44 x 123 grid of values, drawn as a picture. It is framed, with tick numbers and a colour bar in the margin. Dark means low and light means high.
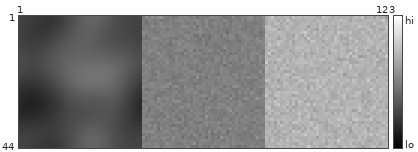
It is made of 1 by 3 panels. Panel 1,1: low, smooth. Panel 1,2: middling, fine-grained, faint in contrast. Panel 1,3: high, fine-grained, faint in contrast.
